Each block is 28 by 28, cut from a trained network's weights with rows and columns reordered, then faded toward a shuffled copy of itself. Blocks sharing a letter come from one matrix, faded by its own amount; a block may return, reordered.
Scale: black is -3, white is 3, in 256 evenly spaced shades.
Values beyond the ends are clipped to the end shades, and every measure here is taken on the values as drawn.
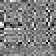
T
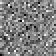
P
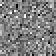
P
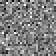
P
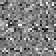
T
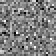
P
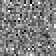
P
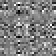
T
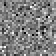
P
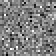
P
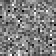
P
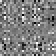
T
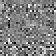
T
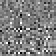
T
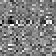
T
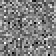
P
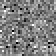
P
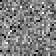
P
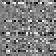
T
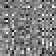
T
